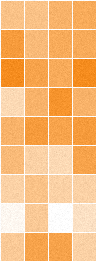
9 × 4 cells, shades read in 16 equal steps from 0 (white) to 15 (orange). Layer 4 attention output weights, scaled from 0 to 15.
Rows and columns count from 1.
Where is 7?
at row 8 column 2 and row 9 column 1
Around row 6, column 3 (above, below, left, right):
12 6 6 12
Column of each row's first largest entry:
4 1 1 3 2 4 2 2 2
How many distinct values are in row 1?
3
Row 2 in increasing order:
9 11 11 13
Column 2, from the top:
8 9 12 10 13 6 8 7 12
